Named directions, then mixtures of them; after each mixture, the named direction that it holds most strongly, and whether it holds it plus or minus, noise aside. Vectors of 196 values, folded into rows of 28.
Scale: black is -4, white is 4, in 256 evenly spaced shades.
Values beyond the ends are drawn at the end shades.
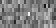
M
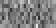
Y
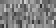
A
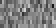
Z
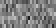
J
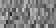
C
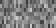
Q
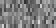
A, minus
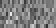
C, minus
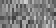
J, minus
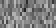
Q, plus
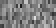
A, plus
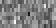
M, minus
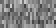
A, plus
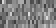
M, plus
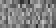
Y, minus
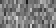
Q, plus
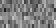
A, minus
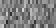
C, plus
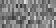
J, minus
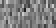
Z, minus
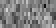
M, plus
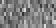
Z, plus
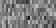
J, plus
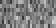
Q, plus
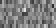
Z, plus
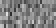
A, minus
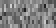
A, plus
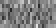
Y, plus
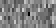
M, minus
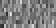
C, minus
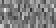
Z, minus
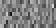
C, plus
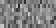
A, minus
